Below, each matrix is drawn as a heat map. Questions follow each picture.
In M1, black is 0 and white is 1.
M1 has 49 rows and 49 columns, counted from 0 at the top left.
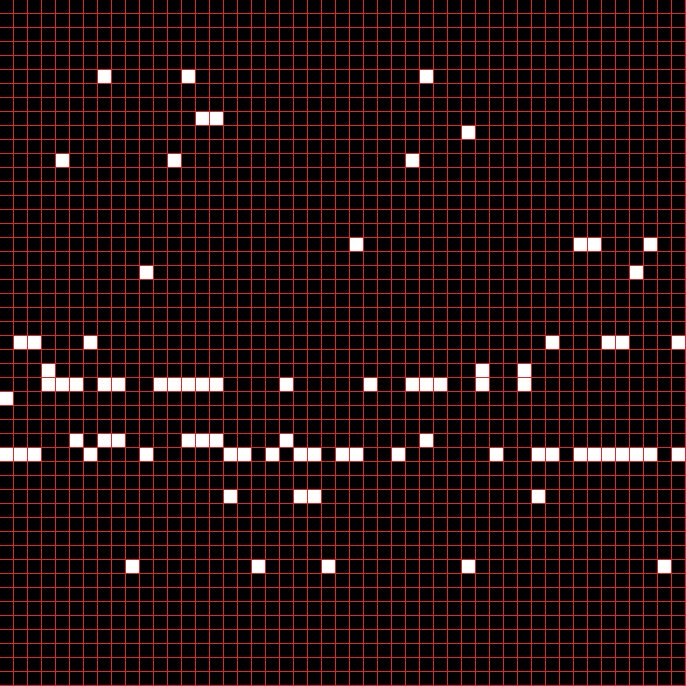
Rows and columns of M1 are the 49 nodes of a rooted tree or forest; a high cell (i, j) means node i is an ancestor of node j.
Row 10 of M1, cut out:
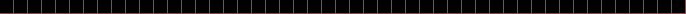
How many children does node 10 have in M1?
0
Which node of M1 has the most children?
24
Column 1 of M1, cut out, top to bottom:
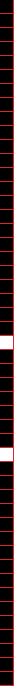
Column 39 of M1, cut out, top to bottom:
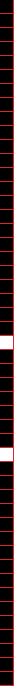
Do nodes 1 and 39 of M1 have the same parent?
yes
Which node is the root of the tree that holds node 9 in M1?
40
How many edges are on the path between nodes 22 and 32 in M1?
2
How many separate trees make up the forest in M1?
4
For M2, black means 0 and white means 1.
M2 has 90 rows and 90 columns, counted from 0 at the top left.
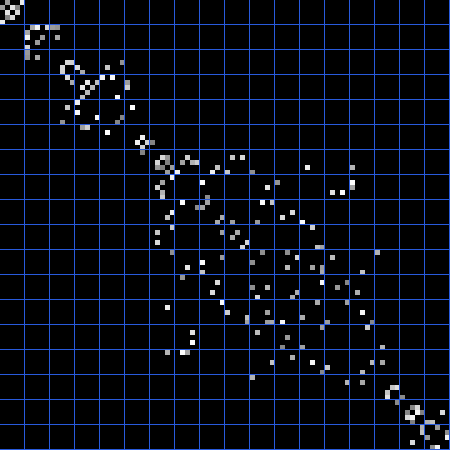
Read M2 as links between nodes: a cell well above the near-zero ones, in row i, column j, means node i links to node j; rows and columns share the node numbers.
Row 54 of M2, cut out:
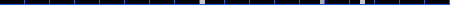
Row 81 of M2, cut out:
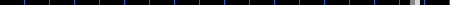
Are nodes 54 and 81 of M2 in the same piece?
no
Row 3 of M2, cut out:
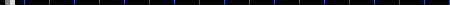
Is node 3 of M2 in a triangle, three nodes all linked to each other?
yes
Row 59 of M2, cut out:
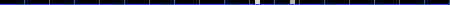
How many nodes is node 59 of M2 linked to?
2
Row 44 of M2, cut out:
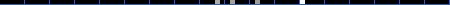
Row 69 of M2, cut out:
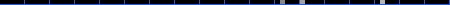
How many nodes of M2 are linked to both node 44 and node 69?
1
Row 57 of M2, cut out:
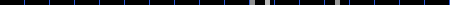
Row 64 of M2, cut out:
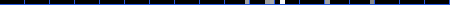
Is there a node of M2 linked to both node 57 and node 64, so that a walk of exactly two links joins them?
yes
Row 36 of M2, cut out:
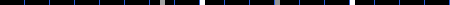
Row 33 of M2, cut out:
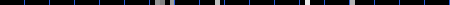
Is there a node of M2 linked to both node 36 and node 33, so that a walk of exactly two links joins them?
yes
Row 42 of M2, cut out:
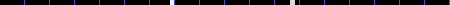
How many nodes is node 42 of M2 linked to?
2
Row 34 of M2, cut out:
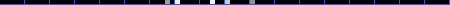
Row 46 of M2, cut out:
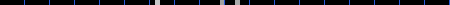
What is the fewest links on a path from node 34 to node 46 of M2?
3
